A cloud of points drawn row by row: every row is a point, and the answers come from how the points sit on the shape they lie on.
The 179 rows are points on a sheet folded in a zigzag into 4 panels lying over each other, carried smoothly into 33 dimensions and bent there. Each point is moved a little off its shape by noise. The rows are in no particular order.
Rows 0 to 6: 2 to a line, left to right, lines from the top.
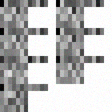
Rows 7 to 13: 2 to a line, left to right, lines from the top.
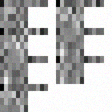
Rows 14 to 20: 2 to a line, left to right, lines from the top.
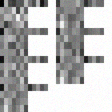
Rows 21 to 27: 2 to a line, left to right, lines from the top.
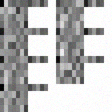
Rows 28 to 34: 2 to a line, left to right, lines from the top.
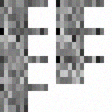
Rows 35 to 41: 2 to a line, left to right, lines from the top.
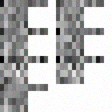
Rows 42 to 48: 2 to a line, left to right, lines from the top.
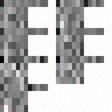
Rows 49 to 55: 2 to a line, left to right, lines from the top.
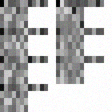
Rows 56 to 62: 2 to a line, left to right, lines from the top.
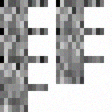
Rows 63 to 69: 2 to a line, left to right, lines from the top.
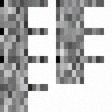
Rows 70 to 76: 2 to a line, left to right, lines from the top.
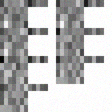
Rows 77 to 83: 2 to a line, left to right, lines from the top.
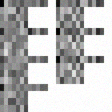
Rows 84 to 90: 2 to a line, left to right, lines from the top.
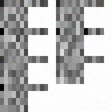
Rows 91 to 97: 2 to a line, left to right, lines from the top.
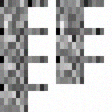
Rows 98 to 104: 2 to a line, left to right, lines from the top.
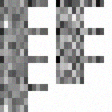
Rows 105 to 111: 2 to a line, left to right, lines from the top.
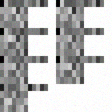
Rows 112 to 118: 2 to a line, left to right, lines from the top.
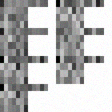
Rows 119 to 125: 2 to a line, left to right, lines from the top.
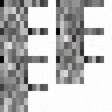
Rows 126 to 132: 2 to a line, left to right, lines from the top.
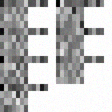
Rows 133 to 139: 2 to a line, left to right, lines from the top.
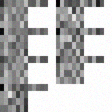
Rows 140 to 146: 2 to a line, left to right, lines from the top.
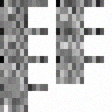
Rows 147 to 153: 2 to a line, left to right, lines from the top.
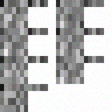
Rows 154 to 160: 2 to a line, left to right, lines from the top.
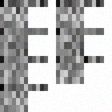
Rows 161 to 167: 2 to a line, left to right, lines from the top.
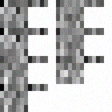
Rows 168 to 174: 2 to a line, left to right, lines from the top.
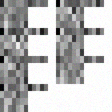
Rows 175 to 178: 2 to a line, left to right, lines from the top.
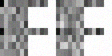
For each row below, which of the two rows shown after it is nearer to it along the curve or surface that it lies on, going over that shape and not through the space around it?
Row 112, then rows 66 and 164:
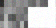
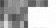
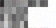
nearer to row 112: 66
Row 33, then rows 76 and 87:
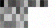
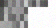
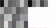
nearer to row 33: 87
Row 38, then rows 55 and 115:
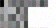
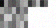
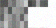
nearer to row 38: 115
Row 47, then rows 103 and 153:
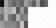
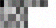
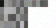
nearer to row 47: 103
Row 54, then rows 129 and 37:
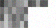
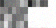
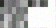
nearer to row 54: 129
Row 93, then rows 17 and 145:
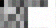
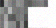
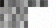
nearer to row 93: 17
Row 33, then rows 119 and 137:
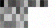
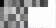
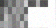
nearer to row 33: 137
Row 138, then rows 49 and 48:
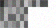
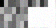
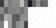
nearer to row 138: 48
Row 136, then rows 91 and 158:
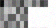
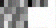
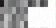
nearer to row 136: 158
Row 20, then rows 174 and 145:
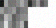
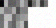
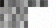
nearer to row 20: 145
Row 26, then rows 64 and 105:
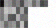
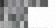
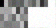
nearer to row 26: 64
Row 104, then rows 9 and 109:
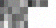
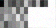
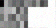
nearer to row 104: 109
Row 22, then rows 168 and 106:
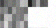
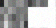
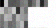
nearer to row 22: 168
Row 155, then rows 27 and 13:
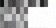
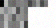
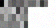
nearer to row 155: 13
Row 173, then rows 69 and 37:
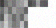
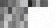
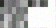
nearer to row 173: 69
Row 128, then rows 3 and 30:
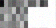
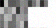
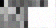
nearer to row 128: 30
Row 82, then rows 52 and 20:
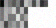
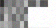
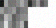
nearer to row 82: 52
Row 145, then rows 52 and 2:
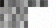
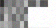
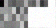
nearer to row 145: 2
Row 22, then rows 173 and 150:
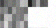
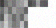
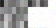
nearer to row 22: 150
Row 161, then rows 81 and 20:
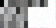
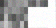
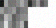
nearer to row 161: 20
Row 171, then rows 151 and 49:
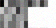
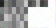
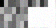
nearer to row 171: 49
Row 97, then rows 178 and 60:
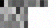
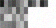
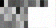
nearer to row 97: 60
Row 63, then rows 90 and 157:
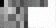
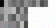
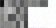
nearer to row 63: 90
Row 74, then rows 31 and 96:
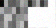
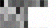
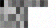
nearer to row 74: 31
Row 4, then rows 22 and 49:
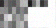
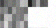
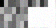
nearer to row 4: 49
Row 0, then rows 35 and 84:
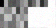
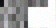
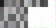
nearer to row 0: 35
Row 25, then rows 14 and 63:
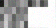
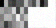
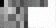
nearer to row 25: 14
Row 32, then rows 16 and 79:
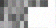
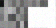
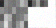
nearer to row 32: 16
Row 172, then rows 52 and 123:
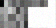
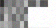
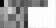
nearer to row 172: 123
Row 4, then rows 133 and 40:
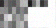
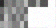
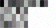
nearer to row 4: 40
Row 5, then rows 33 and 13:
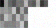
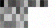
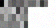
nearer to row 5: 13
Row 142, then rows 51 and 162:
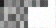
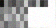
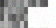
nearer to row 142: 162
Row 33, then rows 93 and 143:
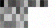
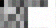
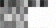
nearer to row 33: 143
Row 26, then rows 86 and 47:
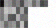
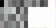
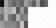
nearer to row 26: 86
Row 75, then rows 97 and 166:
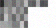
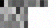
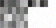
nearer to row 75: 97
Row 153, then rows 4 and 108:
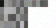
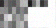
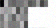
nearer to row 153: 108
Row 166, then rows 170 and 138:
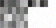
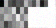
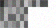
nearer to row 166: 170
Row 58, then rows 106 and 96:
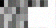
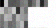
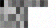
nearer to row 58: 106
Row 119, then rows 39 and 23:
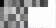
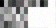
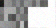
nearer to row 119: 23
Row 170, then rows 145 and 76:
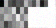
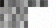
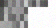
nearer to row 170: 145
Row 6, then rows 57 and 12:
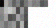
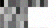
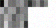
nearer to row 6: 12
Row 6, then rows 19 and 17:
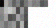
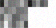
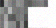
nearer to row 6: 17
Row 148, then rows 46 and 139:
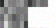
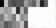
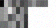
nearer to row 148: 139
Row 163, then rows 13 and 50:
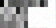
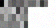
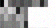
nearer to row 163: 50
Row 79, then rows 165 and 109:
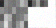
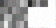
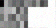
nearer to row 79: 165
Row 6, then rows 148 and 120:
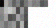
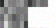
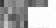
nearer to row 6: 120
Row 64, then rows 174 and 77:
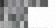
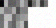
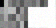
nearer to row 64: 77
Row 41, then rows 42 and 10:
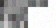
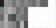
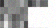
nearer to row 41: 42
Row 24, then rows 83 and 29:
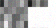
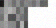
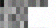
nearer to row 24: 29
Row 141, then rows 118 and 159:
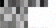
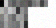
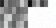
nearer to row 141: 159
